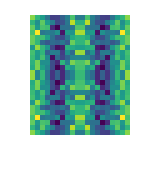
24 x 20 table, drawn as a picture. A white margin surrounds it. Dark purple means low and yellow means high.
Seam: none. Mirror symmetry: left to right and top to bottom. Calmest part: centre. Odd rows or columns: none. Stripes: upright, repeating 2 times.
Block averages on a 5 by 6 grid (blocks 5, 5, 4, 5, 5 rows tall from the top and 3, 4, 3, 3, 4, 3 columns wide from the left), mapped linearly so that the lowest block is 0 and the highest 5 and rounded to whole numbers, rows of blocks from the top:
5 1 4 4 1 5
5 1 4 4 1 5
5 0 4 4 0 5
5 1 4 4 1 5
5 1 4 4 1 5
